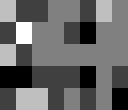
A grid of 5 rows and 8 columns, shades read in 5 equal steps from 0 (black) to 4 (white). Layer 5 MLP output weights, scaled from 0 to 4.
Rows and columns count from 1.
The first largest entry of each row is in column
1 2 1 7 2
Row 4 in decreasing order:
2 1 1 1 1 0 0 0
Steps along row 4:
same up same same down up down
